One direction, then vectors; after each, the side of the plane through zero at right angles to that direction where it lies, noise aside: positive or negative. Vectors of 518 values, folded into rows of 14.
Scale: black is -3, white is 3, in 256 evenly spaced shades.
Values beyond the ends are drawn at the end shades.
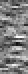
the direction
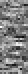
negative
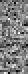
positive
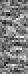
positive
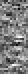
positive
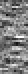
positive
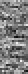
negative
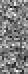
negative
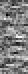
positive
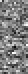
negative
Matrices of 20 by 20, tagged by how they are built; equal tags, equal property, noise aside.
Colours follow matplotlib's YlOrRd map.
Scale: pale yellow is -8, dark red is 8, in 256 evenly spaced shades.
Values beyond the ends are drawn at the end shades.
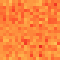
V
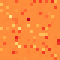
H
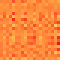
V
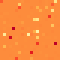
H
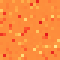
H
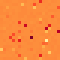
H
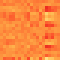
V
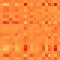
V
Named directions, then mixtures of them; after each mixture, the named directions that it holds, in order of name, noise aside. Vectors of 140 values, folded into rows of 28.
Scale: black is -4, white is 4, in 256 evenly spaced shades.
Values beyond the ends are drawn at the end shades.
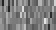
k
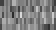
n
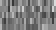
k, n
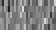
k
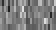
k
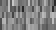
k, n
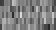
n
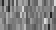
k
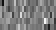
k, n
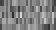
n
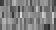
n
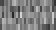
n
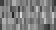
n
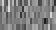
k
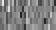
k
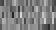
n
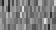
k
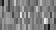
k, n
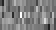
k, n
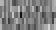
n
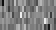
k, n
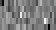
k, n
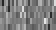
k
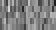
k, n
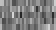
n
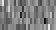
k, n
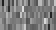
k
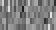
k
